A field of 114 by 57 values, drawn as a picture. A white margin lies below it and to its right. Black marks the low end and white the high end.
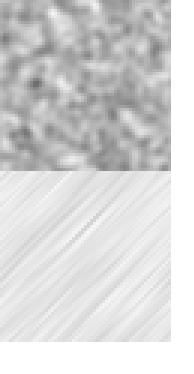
It is made of 2 by 1 panels. Panel 1,1: high, blotchy. Panel 2,1: very high, slanting up to the right, faint in contrast.
